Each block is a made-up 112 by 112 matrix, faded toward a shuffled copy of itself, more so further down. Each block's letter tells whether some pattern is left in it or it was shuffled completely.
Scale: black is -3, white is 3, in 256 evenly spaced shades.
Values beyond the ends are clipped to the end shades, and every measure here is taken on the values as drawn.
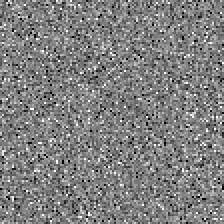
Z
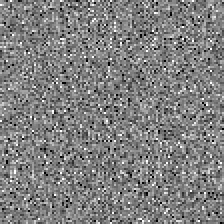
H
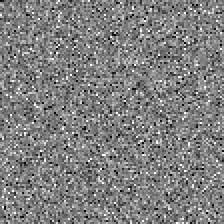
Z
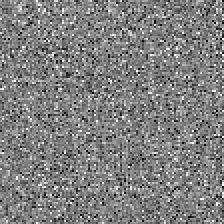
H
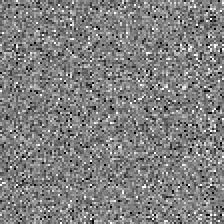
H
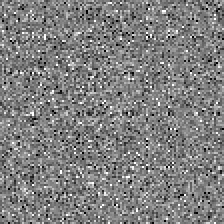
H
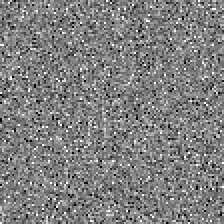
Z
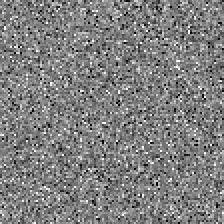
Z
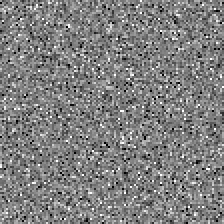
Z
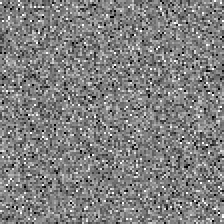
Z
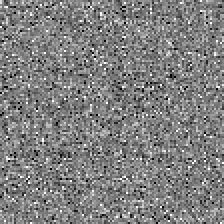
H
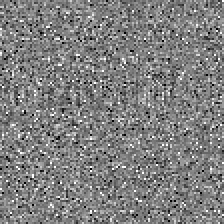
H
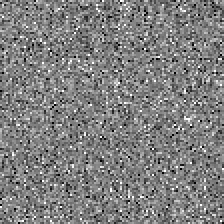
H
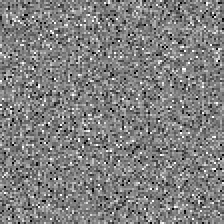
Z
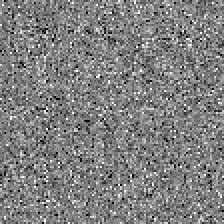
H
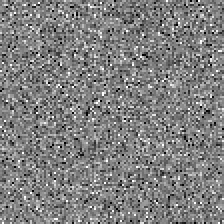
H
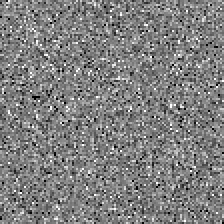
Z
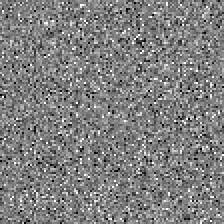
H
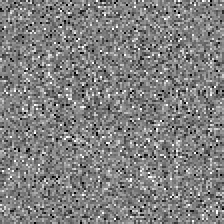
H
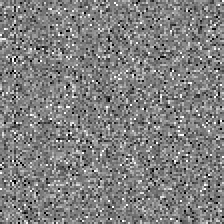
H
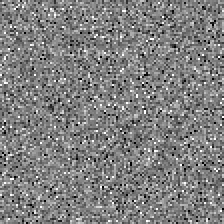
Z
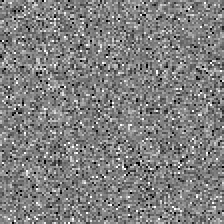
H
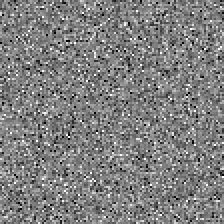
Z
